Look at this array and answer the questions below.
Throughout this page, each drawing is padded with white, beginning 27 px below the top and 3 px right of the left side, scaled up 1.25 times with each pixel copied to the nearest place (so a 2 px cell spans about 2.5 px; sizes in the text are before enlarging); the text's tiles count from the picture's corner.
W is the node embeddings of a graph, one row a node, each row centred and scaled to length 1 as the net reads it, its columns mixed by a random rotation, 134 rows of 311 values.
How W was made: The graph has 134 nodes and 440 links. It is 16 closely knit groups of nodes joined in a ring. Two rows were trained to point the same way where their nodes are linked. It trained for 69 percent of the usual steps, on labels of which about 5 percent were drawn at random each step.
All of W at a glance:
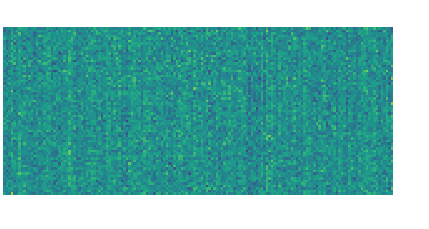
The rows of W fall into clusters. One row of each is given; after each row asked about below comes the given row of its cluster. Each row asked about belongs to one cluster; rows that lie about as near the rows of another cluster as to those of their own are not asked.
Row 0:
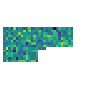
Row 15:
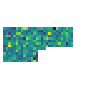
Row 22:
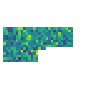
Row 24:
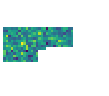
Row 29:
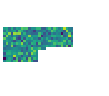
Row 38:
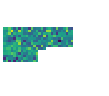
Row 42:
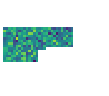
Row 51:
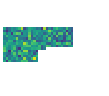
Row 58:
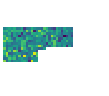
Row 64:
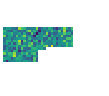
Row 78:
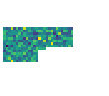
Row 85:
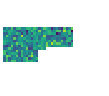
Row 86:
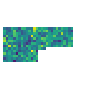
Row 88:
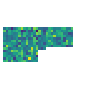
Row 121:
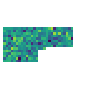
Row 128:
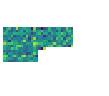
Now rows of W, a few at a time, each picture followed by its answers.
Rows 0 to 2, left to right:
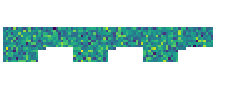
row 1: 88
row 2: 24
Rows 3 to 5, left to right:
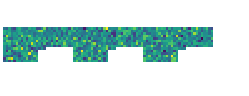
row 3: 24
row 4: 88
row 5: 58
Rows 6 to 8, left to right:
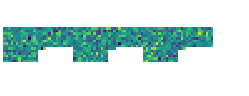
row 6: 128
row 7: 29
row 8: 121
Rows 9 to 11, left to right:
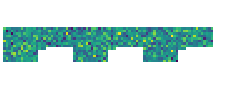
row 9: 51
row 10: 15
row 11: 86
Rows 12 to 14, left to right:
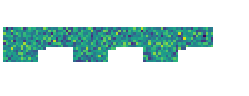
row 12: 51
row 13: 64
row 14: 51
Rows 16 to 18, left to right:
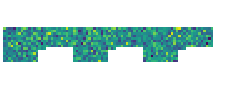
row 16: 15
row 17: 22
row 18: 42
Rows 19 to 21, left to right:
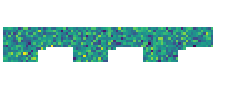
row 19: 78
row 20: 29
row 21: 121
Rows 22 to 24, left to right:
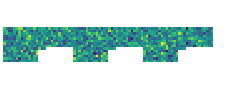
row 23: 58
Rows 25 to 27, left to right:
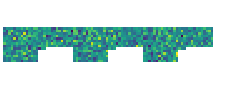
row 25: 85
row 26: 22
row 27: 22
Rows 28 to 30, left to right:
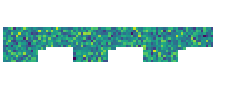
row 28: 78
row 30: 58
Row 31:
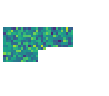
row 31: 38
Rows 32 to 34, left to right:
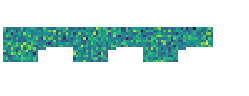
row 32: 51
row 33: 85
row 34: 0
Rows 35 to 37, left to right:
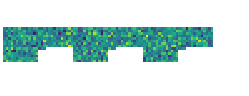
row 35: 0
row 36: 22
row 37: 24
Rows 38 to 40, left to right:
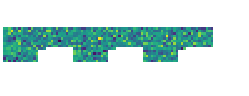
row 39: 58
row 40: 128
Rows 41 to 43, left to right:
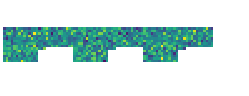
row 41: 38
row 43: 51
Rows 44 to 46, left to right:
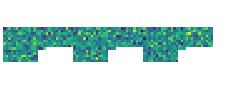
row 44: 128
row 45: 85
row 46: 15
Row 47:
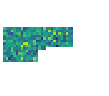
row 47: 51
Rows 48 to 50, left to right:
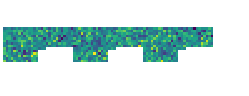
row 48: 58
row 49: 78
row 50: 0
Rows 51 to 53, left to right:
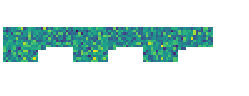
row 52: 51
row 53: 51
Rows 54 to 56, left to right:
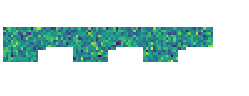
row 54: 42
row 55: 24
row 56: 0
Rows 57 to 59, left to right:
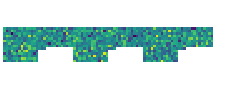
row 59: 0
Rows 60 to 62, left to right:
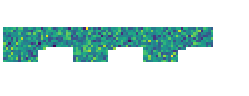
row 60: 121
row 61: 38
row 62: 58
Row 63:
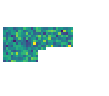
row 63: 78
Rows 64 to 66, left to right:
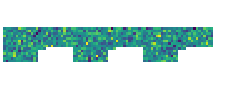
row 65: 121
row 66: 0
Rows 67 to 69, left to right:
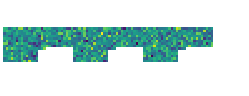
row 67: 121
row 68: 42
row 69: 42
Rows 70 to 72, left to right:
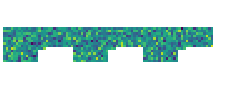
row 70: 121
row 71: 78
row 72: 121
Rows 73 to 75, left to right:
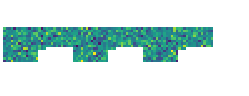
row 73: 15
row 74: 78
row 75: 86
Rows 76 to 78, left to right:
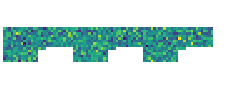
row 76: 29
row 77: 51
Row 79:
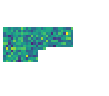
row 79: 121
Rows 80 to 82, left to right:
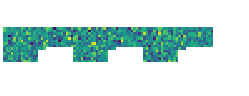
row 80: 121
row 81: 24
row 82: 22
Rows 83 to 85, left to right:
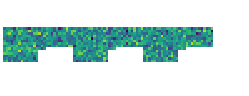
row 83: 38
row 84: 64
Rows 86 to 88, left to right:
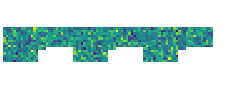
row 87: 58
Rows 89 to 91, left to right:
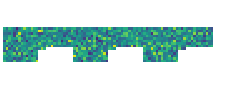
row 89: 78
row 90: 86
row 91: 51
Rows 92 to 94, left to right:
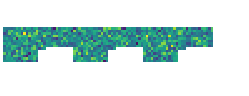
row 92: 85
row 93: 42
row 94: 24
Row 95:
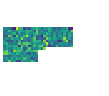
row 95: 38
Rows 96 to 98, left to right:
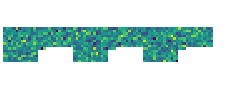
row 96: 128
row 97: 29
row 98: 86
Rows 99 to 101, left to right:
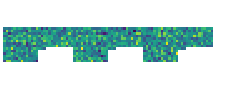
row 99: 0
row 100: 0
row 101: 22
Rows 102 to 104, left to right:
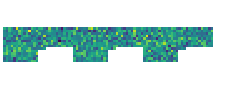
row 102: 38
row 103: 64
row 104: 24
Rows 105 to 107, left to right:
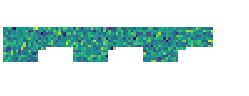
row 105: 88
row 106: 128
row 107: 78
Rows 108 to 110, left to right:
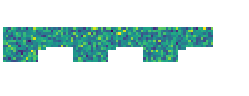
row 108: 86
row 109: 15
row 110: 88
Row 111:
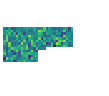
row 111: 24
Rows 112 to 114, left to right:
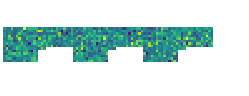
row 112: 78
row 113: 0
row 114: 15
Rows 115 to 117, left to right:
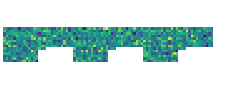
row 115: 86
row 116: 88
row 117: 58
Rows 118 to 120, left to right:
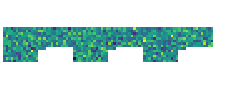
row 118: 24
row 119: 29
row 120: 86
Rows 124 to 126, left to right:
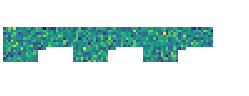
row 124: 42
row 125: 24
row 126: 85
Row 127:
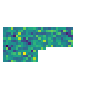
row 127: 78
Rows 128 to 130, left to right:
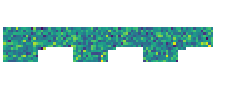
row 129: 58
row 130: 0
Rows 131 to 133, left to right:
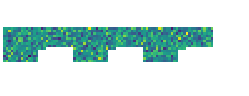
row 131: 121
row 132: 88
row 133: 64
